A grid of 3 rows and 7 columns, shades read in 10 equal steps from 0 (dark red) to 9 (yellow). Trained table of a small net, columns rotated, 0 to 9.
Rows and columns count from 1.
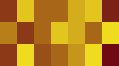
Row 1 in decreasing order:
8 8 7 4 4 2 1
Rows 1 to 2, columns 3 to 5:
4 4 7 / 4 8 7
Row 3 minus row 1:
0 1 -1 0 -1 1 -1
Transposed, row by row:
2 5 2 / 8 2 9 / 4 4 3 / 4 8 4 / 7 7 6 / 8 4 9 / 1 9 0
